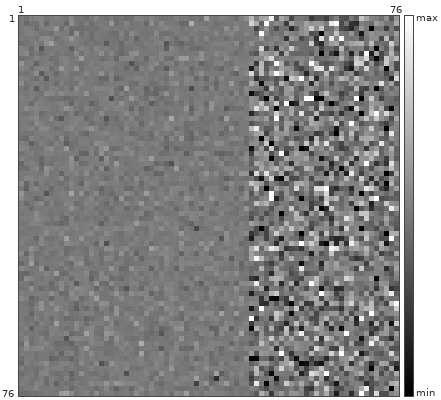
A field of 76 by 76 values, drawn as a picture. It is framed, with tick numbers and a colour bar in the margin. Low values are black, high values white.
Seam: vertical, 60% of the way across, the left part calmer. Stripes: none. Slope: none. Grain: fine. Average level on the scale: 50%. Histogram: heavy tails on both sides.
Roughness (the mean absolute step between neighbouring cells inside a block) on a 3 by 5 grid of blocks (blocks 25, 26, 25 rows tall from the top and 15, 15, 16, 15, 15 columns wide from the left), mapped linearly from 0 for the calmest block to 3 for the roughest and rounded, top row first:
0 0 0 3 3 | 0 0 0 3 3 | 0 0 0 3 3
